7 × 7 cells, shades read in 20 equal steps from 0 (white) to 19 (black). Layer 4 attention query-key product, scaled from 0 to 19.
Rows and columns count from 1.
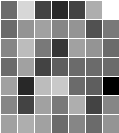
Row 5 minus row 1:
-4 13 -9 -12 -3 6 19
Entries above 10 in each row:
4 2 2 6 4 2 2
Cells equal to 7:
7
